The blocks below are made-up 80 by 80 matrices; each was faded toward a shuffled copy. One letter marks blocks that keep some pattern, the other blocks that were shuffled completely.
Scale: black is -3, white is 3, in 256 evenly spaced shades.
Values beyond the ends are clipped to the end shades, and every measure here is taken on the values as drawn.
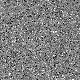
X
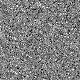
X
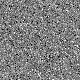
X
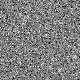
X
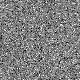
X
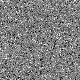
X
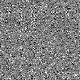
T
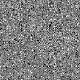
T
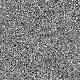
X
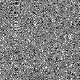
T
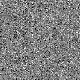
T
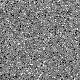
X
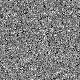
X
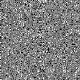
T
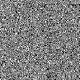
T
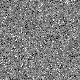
X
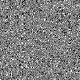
T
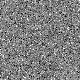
X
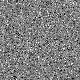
X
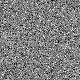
X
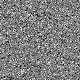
X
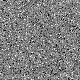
X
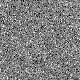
X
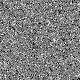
X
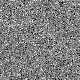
X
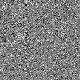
T
